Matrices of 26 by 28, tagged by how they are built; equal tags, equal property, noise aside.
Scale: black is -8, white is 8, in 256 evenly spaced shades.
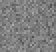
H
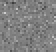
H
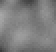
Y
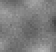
Y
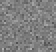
H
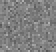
H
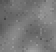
Y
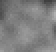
Y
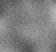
Y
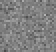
H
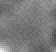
Y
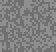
H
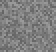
H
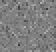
H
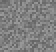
H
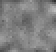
Y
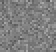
H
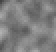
Y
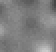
Y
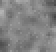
Y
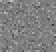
H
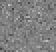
H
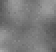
Y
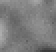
Y
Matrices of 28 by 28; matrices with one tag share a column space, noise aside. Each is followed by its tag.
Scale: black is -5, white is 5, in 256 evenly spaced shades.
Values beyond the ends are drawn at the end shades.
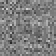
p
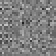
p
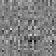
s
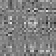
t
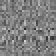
s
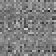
t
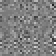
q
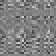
q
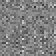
q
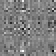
t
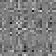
t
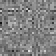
t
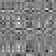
t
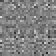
q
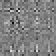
t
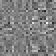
t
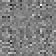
q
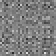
q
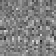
s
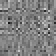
t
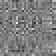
t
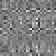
t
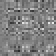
t
